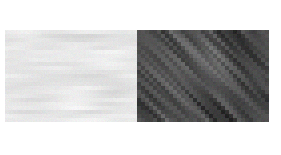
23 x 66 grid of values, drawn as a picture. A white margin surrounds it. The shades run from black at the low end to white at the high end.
The table splits into one row of 2 panels. Panel 1,1: very high, streaked across, faint in contrast. Panel 1,2: low, slanting down to the right.
